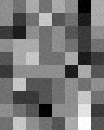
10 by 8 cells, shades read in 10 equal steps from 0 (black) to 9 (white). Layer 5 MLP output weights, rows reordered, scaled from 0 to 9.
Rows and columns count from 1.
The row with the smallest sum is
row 3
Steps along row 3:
down up down up down down up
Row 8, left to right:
4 2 2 3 4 5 7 4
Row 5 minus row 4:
-2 0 1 0 -1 2 -1 -2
